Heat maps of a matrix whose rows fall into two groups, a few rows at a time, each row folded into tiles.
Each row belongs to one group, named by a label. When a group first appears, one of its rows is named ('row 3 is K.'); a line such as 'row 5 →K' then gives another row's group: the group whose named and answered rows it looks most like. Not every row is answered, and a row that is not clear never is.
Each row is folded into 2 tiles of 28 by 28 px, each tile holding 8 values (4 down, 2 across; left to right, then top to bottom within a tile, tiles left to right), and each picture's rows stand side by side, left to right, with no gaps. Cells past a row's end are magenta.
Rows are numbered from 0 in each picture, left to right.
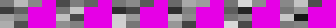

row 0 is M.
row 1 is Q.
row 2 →M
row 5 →Q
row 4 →M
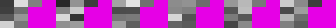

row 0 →M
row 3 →Q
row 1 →Q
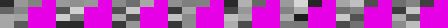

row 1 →Q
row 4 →M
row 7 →Q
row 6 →Q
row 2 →Q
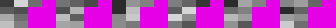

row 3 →Q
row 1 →Q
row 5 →M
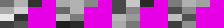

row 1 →Q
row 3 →Q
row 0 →Q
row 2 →M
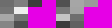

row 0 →Q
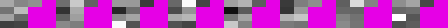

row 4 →M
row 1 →M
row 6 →M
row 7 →Q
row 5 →M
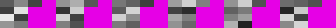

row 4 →M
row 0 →Q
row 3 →M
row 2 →Q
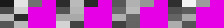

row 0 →Q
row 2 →Q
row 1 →M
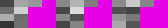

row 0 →Q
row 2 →M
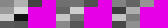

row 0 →Q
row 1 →Q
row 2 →Q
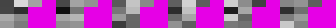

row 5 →M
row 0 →M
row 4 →Q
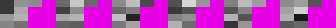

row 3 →M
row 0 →M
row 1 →M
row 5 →Q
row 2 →Q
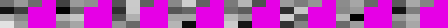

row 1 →M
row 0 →M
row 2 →M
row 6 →Q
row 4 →M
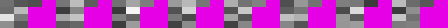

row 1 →M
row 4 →Q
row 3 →Q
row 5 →M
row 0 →Q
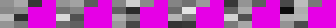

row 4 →Q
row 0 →Q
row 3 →Q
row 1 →Q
